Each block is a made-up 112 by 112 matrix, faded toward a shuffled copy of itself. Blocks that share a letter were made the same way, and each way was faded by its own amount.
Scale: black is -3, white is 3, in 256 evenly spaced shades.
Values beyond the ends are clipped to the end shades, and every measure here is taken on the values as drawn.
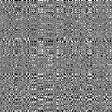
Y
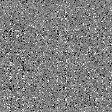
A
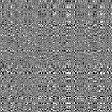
Y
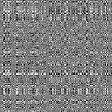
Y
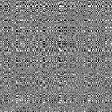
Y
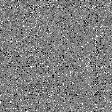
A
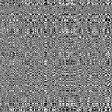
Y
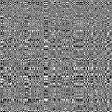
Y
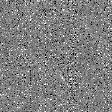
A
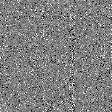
A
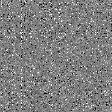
A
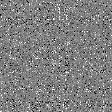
A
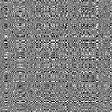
Y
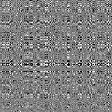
Y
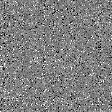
A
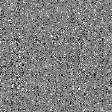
A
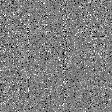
A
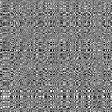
Y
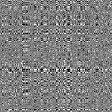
Y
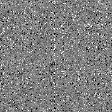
A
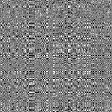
Y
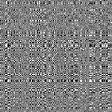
Y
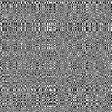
Y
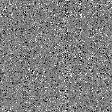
A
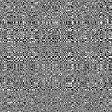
Y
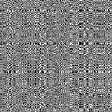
Y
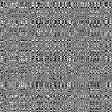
Y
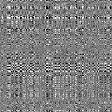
Y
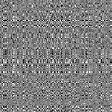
Y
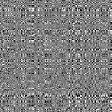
Y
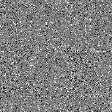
A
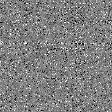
A
